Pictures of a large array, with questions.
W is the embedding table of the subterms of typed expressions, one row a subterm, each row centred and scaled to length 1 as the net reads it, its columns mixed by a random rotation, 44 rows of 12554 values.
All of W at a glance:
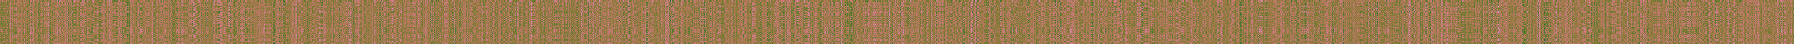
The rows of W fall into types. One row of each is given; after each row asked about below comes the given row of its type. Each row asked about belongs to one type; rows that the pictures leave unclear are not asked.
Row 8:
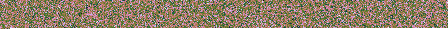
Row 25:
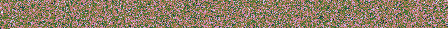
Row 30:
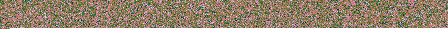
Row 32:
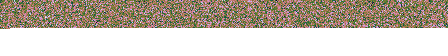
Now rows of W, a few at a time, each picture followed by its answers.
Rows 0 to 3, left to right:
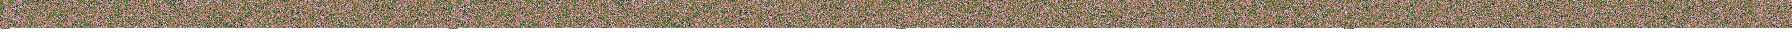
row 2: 30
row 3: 25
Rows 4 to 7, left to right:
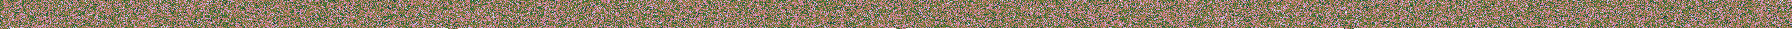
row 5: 30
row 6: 32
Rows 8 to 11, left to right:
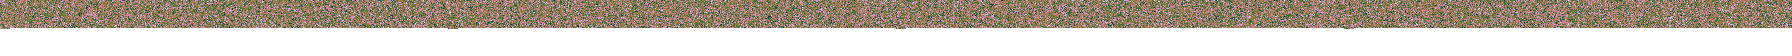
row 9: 25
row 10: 8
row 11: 32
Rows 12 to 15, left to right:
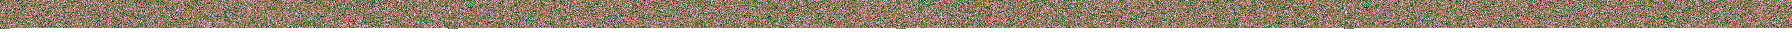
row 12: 32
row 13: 25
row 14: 30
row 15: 25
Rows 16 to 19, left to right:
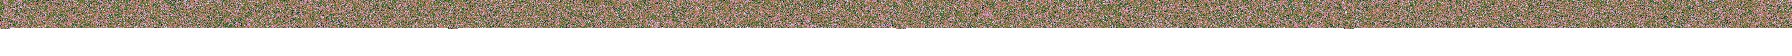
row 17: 32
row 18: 8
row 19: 25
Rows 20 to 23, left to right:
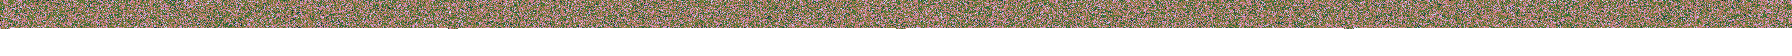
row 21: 25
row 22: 30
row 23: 8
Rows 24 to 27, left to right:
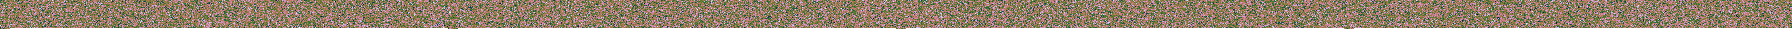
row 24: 32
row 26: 30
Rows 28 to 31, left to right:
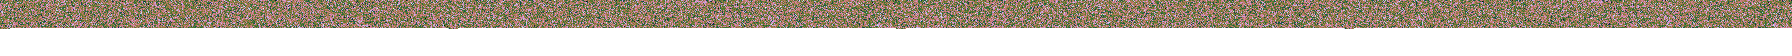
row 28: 25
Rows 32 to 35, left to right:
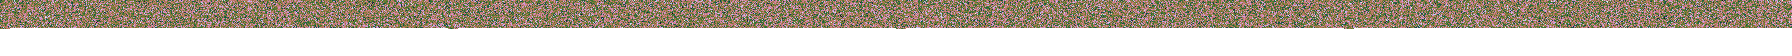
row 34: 30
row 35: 25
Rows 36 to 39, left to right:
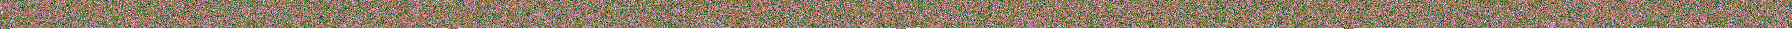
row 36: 25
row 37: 8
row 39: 32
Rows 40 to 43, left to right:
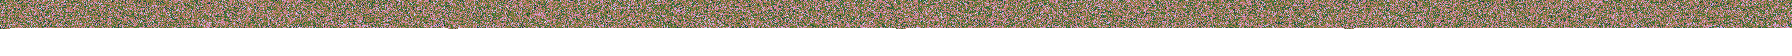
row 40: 32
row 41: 8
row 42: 30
